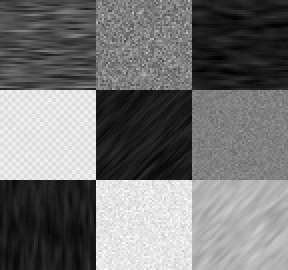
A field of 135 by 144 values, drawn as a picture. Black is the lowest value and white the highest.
It is made of 3 by 3 panels. Panel 1,1: low, streaked across. Panel 1,2: middling, fine-grained. Panel 1,3: very low, streaked across, faint in contrast. Panel 2,1: very high, checkered, faint in contrast. Panel 2,2: very low, slanting up to the right, faint in contrast. Panel 2,3: middling, fine-grained, faint in contrast. Panel 3,1: very low, streaked downward, faint in contrast. Panel 3,2: very high, fine-grained, faint in contrast. Panel 3,3: high, slanting up to the right, faint in contrast.
